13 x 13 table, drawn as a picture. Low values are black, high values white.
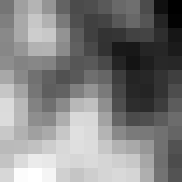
Grain: blotchy. Lone odd cells: none. Stripes: none. Slope: up to the bottom left. Ninth with the lowest average: top right.
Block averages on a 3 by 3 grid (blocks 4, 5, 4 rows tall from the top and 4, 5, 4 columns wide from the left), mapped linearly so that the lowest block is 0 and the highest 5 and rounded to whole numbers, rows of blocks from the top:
4 1 0 / 3 2 0 / 5 5 3
